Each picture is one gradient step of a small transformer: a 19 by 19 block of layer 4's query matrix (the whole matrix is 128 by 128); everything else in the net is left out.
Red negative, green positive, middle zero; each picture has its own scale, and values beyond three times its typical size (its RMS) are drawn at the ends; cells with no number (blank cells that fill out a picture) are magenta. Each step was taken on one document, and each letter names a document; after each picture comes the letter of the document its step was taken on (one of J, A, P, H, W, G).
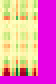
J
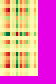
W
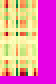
J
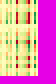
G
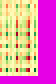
G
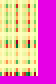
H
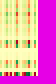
H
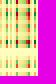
G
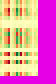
W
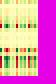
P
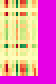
J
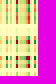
G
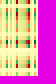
G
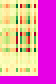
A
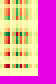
W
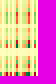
H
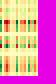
P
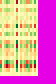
A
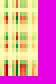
J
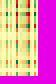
G
